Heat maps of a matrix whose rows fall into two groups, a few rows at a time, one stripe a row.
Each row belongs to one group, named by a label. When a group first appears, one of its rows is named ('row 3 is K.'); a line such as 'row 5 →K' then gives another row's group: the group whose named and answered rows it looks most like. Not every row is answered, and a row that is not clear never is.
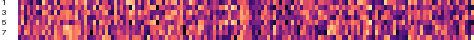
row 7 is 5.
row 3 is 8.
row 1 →8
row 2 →5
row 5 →5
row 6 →5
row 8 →8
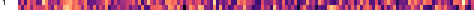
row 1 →8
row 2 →5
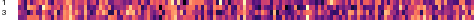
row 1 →5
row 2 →8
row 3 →8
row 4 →8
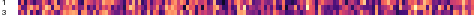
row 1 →8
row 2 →8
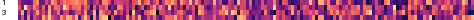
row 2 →5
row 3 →5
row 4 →8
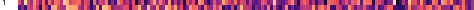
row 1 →5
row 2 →8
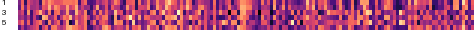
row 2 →8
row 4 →8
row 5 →5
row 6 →8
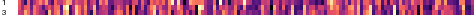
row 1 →5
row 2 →5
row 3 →5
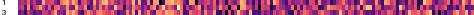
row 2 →5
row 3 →8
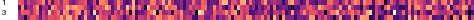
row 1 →5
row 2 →8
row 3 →5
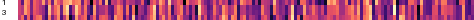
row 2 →5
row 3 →5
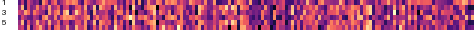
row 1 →8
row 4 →8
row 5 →5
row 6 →5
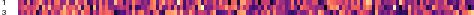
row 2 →5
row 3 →8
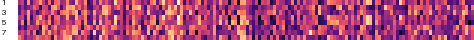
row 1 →5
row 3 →8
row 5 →5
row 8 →5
